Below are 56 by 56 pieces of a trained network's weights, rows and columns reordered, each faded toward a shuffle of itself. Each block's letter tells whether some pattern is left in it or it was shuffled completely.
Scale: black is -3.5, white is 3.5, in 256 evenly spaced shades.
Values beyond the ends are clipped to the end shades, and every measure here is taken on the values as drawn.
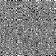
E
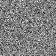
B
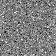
B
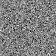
B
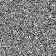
B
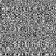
E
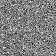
B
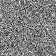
B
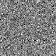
E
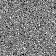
B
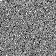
B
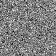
B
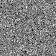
B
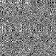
E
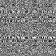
E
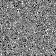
B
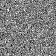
B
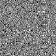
E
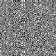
E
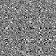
E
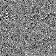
E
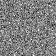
B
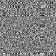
E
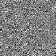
E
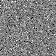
B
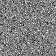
B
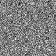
E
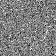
B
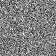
B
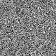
B
